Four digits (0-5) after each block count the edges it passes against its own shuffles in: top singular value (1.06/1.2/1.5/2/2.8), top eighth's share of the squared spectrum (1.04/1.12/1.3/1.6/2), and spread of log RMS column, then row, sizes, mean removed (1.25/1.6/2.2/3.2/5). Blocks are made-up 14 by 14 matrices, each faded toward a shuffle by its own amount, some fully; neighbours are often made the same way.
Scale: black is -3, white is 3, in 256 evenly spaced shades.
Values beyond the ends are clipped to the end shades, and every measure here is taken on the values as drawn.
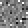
1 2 0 0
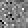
1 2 0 0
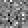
1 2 0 0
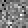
0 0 0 0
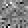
1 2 0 0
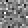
0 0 0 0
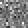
0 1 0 0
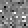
0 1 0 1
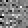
1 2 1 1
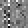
2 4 2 0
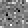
0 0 0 0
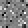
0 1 0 0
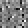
2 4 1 1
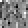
2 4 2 0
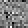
2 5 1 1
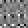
3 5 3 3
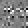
3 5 2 2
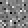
0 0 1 0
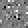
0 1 0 0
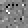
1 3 0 1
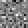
2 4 1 1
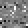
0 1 0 0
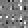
2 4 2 2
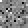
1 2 0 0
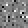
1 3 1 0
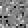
2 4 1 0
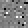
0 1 0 1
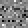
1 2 0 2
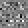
2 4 0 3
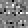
2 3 0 2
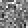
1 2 0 0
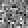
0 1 0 0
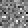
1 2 0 1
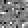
0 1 0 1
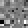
3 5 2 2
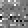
2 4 0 2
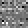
2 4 0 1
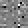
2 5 1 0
